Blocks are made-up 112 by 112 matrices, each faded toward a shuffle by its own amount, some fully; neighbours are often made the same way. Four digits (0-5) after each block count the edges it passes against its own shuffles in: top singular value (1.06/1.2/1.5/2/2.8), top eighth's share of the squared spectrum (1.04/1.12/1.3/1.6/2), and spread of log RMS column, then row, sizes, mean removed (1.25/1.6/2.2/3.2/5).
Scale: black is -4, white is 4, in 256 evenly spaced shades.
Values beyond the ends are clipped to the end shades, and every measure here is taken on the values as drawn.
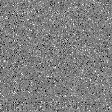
3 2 1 1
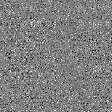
4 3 1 2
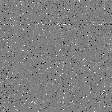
3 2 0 1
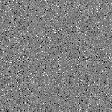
4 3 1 1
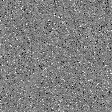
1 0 0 0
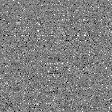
3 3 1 2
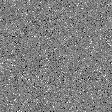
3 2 0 1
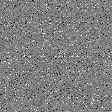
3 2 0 1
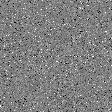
2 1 0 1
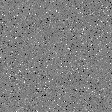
0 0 0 0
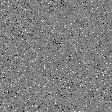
0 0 0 0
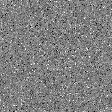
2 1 0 0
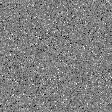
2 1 0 0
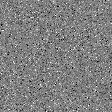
0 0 0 0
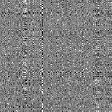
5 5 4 2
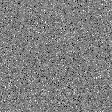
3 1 0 0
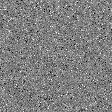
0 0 0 0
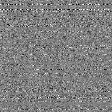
2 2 0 4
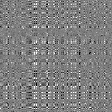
5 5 4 4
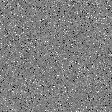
2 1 0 0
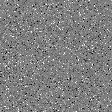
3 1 0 0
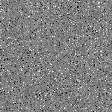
3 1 0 0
